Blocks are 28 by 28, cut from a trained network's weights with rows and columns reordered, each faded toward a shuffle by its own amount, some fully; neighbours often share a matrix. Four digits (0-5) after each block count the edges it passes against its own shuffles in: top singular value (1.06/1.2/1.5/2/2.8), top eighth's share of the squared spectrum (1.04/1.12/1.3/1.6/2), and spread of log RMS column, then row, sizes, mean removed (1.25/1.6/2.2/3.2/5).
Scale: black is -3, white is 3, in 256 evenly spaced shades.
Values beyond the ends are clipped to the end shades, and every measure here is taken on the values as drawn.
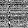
3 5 2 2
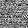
2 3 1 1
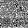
2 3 1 0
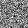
0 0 0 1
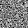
1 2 1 0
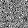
0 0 0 0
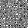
2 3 1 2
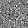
1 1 0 0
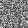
0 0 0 0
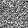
0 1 0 0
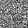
1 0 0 0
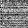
3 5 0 2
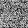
1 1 0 0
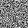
0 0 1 0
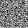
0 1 0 0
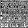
3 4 2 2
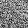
0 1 0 0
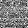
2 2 1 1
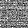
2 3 0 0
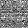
2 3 1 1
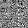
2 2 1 0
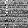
3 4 2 1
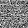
2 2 0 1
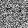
0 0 0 0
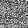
1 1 0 0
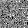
0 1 0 1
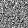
0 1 1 0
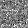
1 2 0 0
